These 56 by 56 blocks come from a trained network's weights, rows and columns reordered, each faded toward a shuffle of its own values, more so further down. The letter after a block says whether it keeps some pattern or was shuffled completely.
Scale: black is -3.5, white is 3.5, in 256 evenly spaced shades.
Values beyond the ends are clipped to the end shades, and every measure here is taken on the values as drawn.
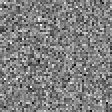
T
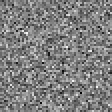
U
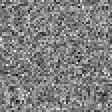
T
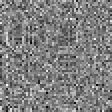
T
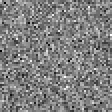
U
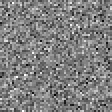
U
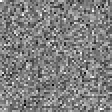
U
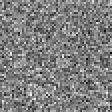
T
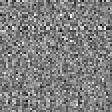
T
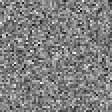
U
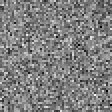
U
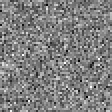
U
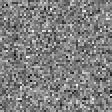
U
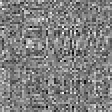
T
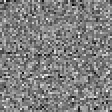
T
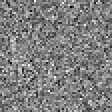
U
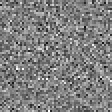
T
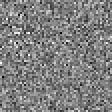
T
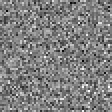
T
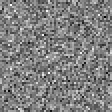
U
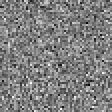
T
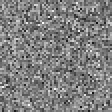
U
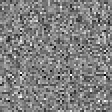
T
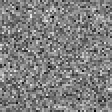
U
